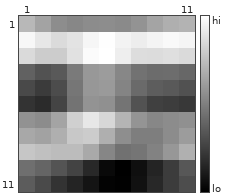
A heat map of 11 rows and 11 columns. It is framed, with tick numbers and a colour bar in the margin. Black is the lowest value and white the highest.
There are no lone odd cells. Stripes running across repeat 2 times from top to bottom. The ninth with the highest average is the top middle. The bottom middle is the ninth with the lowest average. Values rise toward the top.
